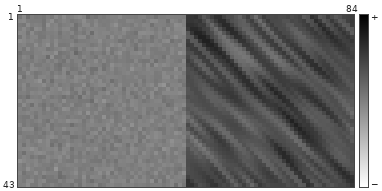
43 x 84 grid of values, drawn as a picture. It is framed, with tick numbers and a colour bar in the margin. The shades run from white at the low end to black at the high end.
The table splits into one row of 2 panels. Panel 1,1: middling, fine-grained, faint in contrast. Panel 1,2: high, slanting down to the right.
